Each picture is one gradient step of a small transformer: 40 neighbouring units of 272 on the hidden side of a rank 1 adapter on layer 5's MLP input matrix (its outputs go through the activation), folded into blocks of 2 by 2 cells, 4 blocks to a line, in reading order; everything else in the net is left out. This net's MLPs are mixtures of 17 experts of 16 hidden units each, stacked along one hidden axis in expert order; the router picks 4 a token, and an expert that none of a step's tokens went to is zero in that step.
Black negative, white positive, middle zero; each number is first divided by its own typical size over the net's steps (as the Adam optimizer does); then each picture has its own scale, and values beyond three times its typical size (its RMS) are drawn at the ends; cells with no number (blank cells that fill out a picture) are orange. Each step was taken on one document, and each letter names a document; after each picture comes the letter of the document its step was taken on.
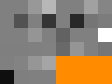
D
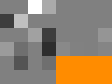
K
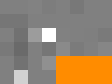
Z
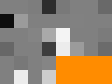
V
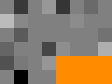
V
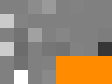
Z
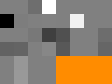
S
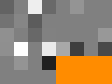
K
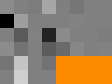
Z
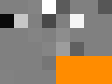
D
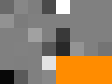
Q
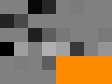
K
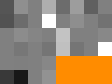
V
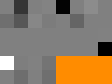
V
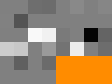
K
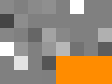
K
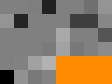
D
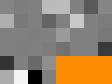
V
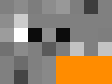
Q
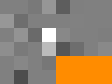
Z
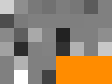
Q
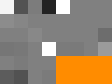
V
